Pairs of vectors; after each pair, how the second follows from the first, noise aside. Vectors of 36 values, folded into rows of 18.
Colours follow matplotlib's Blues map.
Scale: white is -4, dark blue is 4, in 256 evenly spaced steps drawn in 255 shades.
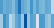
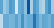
reversed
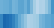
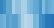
wrapped around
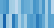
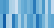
copied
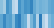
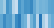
copied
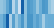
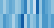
wrapped around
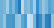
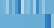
partly zeroed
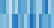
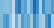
wrapped around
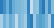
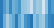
sign-scrambled
